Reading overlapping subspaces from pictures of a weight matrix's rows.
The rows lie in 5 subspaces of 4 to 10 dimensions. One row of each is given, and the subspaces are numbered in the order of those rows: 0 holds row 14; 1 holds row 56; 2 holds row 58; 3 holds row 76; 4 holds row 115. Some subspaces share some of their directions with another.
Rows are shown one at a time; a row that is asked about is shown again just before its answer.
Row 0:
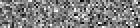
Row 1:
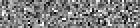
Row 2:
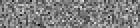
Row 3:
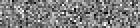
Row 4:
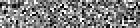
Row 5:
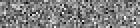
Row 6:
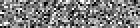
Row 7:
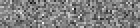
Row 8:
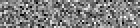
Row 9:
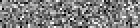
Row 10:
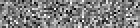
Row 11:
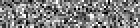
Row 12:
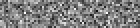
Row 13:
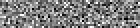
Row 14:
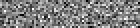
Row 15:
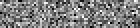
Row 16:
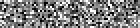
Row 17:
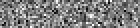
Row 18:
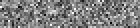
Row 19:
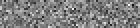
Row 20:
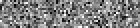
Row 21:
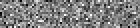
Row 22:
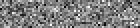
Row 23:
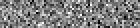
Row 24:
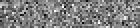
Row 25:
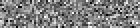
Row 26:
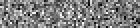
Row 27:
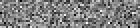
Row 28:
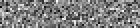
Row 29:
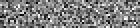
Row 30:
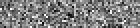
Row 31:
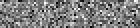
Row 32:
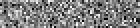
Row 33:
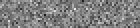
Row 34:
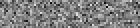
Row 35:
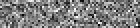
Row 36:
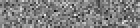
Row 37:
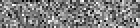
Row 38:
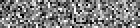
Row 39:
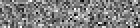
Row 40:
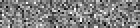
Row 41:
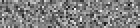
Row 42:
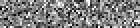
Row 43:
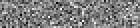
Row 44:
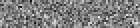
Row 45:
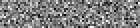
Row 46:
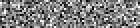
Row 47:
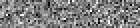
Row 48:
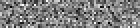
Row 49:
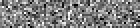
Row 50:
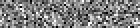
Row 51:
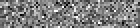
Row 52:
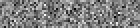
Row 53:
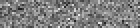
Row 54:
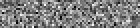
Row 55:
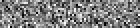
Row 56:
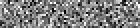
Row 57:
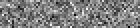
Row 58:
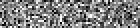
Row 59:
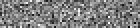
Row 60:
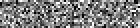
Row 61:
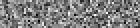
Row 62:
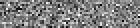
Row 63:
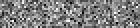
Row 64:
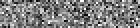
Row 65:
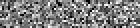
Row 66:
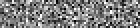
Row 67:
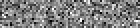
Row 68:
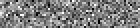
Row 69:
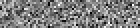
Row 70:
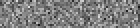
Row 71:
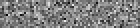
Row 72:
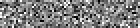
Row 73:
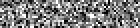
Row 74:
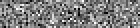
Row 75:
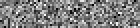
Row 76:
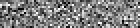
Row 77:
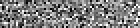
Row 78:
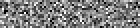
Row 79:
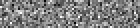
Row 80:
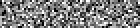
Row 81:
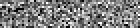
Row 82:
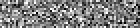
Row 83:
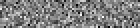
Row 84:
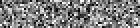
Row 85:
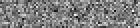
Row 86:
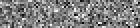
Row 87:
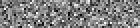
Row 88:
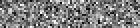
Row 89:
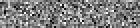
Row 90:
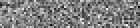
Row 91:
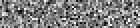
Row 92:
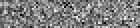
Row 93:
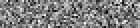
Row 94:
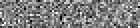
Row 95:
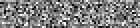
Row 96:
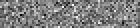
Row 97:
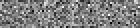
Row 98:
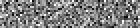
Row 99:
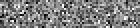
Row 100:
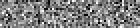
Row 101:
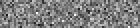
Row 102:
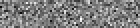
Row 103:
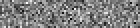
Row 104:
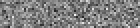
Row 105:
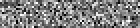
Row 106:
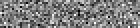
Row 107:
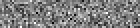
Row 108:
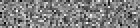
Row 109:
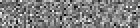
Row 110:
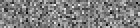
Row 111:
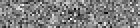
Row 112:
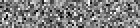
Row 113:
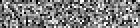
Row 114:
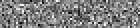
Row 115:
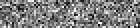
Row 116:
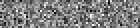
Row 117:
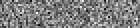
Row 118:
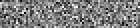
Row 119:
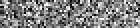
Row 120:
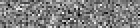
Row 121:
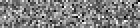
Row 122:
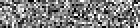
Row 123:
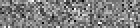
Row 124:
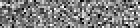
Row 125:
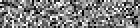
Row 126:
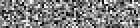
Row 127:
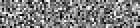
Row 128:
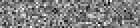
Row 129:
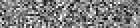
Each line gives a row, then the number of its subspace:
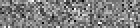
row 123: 1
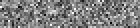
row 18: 0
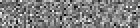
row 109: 2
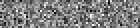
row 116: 2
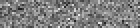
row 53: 3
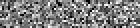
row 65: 1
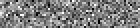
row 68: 1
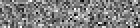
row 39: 3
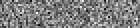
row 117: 3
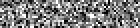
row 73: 2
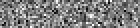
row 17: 2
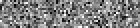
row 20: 0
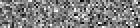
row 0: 3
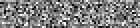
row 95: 3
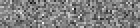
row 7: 1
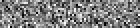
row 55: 1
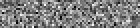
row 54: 2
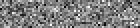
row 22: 2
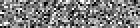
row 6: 2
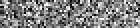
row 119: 4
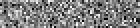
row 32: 4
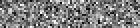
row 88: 1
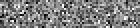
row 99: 0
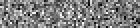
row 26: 4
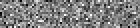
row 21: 2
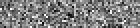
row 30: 1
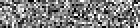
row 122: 4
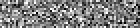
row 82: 3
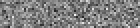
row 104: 1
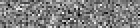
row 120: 3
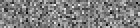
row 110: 1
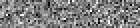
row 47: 1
